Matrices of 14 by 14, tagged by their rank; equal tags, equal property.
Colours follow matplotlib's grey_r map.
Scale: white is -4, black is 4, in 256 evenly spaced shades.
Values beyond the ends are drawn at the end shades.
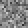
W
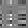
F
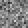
W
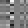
F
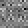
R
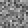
W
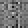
R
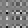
F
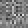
R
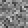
W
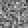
W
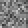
W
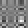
F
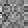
R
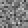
W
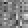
R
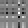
F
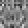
R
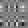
F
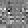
R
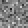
W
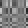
F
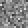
W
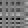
F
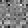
R
